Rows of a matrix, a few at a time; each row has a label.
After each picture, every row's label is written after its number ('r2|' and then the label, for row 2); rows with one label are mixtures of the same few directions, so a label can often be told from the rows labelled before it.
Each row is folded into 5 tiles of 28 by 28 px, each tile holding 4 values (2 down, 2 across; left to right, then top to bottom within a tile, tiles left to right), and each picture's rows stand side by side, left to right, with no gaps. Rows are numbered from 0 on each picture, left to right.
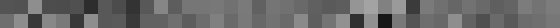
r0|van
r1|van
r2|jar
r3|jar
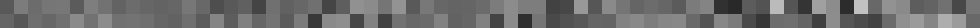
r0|van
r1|jar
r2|jar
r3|jar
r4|van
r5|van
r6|van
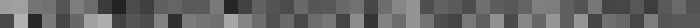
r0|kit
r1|van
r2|jar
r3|jar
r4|van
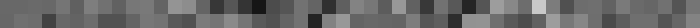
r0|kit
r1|jar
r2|jar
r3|jar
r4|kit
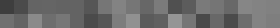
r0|kit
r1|jar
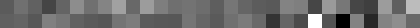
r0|jar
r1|kit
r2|jar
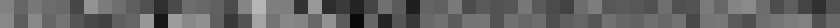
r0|van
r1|kit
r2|van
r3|van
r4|van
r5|jar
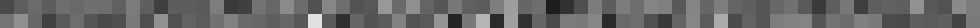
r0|kit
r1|van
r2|jar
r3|jar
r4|kit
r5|kit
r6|van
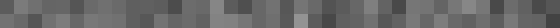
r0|van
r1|van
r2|kit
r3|jar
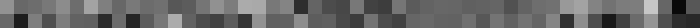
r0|kit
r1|jar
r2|van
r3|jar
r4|kit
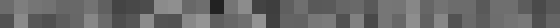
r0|kit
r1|van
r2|jar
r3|kit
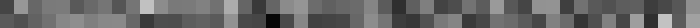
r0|van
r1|kit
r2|kit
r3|van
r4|jar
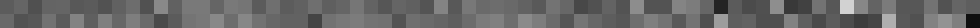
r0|jar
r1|van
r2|jar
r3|van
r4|van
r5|van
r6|kit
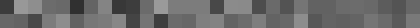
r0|van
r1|van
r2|kit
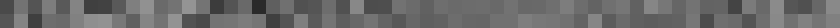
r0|van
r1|jar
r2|van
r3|van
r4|van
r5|van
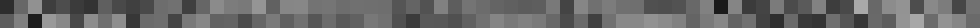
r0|van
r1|jar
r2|kit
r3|van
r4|van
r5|van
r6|van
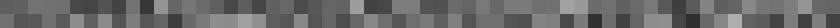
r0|jar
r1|van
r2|van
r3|kit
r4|kit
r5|jar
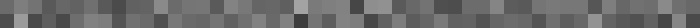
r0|kit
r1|van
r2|van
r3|van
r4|jar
